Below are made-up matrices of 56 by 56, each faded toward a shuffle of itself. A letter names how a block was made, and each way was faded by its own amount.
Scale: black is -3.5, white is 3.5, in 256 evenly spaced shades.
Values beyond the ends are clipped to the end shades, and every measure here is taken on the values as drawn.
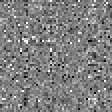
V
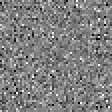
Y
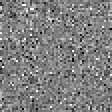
Y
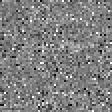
Y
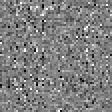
Y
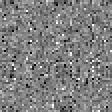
V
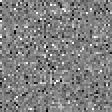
V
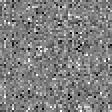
V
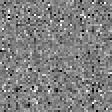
Y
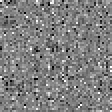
V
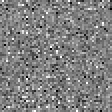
Y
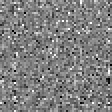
Y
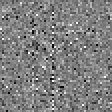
Y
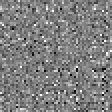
V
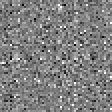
V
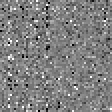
Y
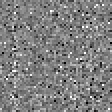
Y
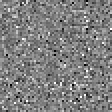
Y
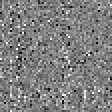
Y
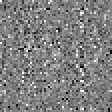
V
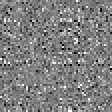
V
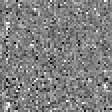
Y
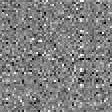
V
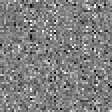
V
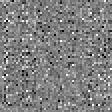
V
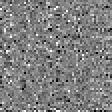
V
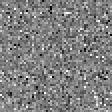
Y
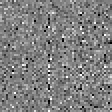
V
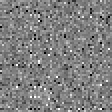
V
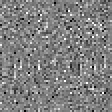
V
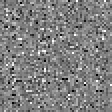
Y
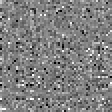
V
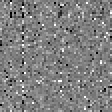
Y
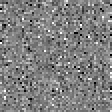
Y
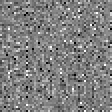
V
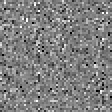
Y
